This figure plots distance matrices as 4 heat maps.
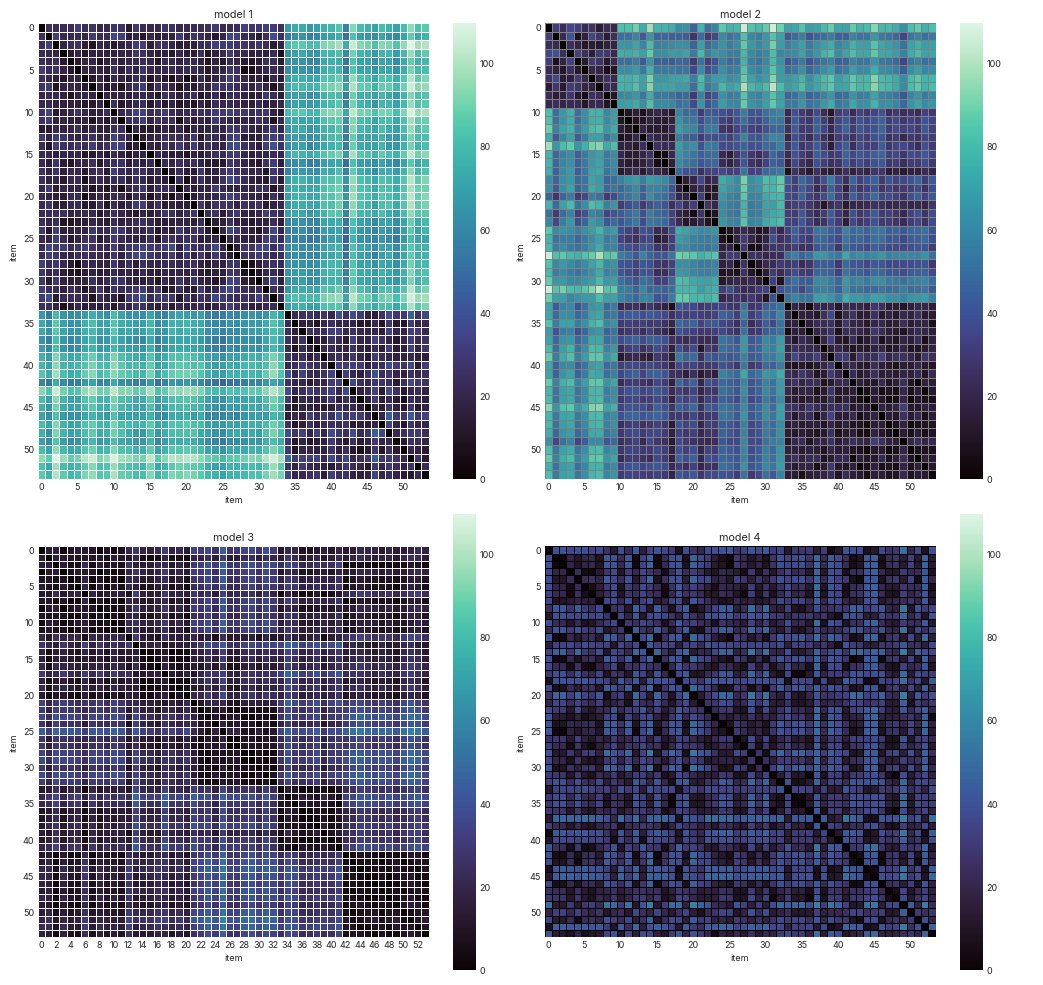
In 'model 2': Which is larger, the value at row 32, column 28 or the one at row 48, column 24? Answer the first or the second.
the second
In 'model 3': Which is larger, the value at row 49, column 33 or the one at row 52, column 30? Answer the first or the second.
the second
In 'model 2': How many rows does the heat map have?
54
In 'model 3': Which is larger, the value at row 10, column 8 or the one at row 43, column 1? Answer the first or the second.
the second
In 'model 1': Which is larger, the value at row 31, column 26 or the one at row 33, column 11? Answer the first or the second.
the first
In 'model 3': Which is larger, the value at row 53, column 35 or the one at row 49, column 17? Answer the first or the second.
the first
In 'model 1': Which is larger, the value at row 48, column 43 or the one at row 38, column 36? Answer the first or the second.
the first
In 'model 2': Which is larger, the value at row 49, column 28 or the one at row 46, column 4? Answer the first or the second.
the second
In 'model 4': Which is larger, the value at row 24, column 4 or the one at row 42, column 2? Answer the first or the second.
the first
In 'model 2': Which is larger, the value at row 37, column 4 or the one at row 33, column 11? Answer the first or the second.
the first
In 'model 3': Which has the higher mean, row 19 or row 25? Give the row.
25
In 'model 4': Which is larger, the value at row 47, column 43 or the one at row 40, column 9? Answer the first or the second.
the first
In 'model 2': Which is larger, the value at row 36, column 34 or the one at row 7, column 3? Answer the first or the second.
the second
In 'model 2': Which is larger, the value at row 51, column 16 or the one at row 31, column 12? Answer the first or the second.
the second
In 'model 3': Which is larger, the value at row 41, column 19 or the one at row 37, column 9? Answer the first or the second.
the first
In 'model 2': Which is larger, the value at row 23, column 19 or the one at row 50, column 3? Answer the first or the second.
the second
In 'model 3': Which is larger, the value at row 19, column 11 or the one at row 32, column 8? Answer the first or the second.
the second
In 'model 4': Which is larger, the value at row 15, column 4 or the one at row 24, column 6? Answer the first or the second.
the second
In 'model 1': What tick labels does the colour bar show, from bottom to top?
0, 20, 40, 60, 80, 100
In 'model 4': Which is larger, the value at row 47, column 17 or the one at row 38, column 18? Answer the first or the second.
the second
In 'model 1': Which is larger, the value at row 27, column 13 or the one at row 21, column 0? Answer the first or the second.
the first
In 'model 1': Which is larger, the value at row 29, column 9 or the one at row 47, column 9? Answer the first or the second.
the second
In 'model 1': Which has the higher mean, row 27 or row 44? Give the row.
44
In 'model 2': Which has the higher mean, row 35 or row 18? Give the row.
18
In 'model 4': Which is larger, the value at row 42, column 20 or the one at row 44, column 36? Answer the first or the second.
the first
